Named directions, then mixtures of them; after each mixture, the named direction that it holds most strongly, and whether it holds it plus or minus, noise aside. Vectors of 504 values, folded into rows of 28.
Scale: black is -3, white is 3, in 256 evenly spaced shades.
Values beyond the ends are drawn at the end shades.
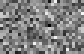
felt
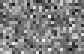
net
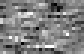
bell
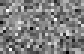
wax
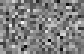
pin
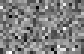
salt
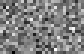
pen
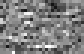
bell, plus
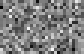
salt, minus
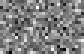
salt, minus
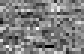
bell, minus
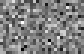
pin, plus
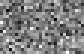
wax, minus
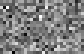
pen, plus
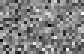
felt, plus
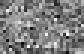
wax, plus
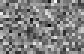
felt, plus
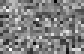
wax, plus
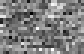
bell, minus
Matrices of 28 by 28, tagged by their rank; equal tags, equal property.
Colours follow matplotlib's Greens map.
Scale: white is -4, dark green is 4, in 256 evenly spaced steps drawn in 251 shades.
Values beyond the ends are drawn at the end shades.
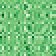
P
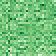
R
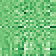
P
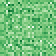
R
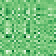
P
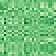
P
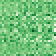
R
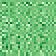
P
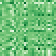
P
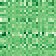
P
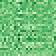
R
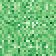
R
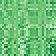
P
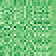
P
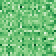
R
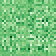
R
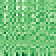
P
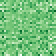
R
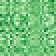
P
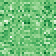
R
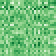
P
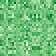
R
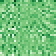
R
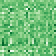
R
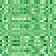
P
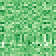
R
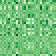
P
